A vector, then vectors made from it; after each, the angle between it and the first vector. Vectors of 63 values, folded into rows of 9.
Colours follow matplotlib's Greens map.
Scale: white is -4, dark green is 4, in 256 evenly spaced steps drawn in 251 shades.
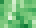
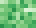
partly opposed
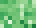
orthogonal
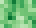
nearly opposite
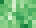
nearly parallel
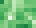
nearly parallel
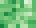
partly opposed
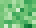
partly aligned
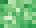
partly aligned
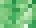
partly opposed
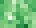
nearly parallel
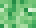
partly opposed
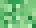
partly opposed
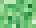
orthogonal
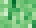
partly opposed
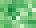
partly opposed
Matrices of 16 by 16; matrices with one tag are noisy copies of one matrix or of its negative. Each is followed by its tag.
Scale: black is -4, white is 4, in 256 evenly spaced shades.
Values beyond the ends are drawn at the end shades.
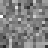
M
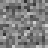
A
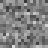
A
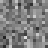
M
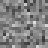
A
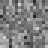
M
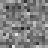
A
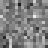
M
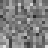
M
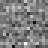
A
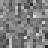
M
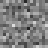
A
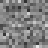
A
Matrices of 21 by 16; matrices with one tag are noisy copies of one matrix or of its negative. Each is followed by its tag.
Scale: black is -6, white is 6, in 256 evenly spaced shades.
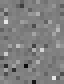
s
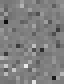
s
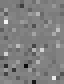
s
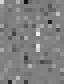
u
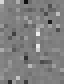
u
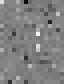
u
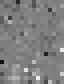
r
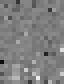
r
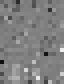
r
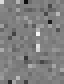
u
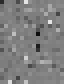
u
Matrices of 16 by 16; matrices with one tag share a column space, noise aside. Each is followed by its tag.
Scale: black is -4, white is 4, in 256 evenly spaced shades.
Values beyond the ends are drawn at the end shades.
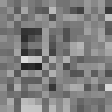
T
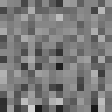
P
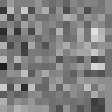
T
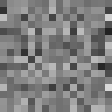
T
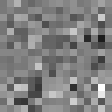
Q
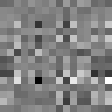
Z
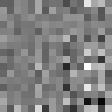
P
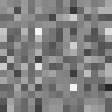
T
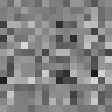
Z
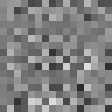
P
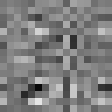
Q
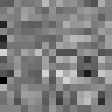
Z
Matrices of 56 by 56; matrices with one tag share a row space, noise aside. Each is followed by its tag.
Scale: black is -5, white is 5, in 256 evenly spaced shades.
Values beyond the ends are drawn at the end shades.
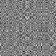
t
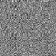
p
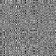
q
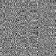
q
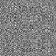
p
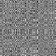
q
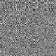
q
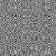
p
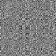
t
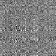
q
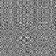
t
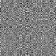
t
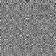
t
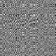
q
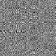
q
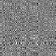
q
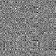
q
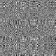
q
